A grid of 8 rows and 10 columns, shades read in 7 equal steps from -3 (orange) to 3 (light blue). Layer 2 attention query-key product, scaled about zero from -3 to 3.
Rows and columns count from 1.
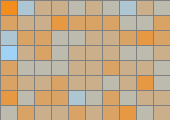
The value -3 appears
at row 1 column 1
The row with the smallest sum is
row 2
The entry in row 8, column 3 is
0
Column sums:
-2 2 -2 -1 2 0 -2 2 -1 1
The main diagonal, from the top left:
-3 0 -1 1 0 0 -1 -2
